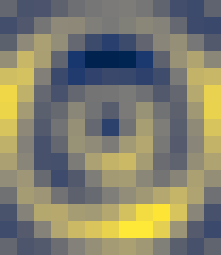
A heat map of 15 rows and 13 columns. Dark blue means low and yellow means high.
Concentric rings centre on the centre. Overall the values sit about 50% of the way up the scale. The ninth with the lowest average is the top middle. The field is mottled with small blotches. The ninth with the highest average is the bottom middle.
